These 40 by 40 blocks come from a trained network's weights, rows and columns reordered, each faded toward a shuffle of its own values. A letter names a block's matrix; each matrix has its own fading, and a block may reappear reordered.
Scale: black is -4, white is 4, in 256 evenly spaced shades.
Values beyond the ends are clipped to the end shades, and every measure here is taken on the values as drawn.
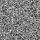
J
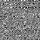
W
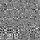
W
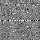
W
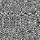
W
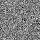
J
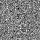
J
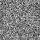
J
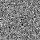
J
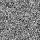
J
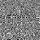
W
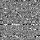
W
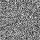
J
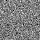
J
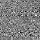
W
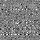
W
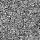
J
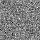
J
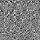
W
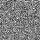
J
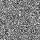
J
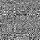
W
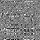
W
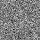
J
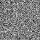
J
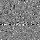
W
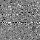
W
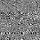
W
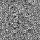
J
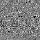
W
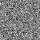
J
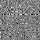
W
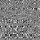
W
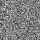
J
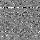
W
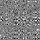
W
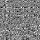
W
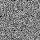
J
